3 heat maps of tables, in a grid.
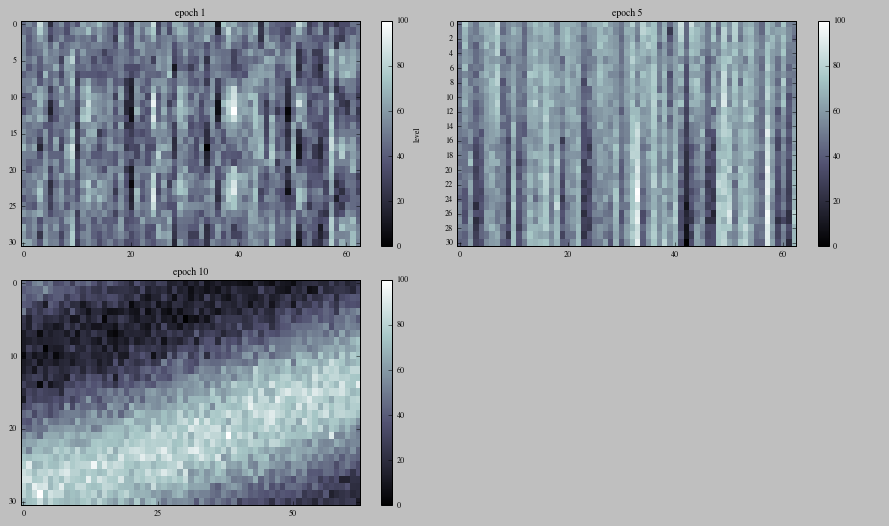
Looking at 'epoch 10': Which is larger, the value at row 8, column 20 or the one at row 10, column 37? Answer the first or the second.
the second
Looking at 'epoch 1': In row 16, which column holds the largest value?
57
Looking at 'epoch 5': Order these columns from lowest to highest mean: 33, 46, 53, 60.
46, 60, 53, 33
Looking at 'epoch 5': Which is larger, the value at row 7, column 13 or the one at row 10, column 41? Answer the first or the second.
the first
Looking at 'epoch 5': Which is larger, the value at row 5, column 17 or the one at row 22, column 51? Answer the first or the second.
the first
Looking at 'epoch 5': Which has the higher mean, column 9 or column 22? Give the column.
22
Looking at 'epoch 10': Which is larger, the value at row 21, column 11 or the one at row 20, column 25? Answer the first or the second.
the second
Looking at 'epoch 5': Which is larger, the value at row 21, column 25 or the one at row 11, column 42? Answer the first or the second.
the first
